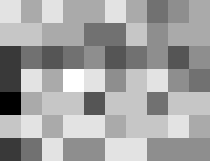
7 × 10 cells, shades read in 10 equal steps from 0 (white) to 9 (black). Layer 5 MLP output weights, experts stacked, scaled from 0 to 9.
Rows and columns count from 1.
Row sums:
27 32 52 28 35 19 35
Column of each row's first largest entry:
8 5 1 1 1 3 1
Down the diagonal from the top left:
1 2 6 0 6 3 1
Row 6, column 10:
3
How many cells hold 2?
13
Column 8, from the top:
5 4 4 1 5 2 4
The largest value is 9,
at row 5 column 1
